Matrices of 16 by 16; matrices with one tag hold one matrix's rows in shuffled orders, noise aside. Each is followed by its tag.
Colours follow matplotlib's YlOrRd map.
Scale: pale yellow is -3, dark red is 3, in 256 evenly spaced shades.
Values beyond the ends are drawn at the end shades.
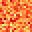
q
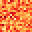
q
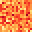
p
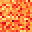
p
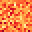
q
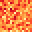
q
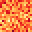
p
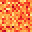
p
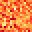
q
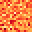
q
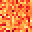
p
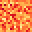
q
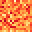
q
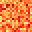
p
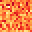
p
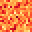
q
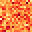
p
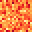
p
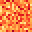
p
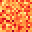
p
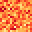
q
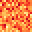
p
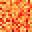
p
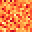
q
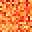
p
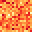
p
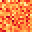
p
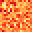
q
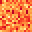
p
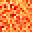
q
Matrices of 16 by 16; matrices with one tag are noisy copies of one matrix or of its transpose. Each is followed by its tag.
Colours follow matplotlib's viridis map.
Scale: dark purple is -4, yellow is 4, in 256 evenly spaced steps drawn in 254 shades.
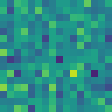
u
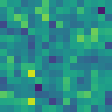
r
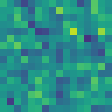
r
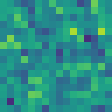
r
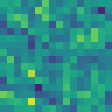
r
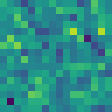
r
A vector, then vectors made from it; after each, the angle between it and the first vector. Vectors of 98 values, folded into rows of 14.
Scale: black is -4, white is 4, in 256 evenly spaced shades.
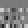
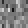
partly aligned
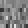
nearly opposite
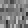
partly opposed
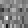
nearly opposite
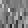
partly aligned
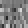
nearly parallel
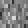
partly opposed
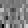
nearly parallel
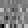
nearly parallel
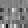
nearly opposite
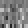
nearly parallel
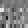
nearly parallel
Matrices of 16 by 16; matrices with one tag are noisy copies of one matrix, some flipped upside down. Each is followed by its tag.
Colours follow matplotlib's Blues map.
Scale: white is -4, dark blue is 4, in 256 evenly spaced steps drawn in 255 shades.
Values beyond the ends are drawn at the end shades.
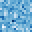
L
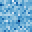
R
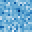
R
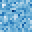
L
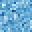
L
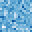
L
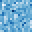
L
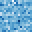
R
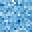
R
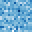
R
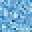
L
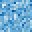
L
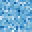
R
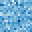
R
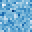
L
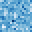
L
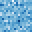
R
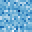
R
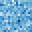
R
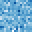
R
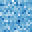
R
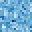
L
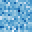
R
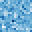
L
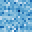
R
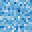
R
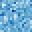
L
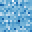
R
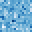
L
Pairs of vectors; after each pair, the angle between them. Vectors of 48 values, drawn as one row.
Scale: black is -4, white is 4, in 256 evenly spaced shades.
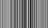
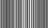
nearly opposite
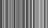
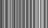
nearly parallel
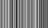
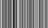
orthogonal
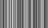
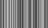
nearly parallel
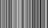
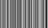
partly opposed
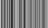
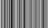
nearly parallel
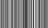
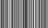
nearly parallel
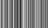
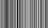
partly aligned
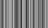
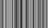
nearly parallel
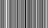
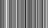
nearly parallel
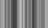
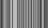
partly opposed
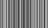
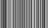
orthogonal
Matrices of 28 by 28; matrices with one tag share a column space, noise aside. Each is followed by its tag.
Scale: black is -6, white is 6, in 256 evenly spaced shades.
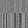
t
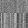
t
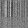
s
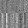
t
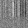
s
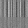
s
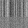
s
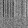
s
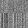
t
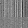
s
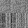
t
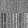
t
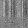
s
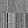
t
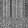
s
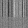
s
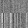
t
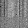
s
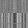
t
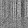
s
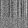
s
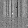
s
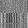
t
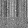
s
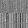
t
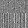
t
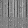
s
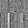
t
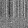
s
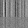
s
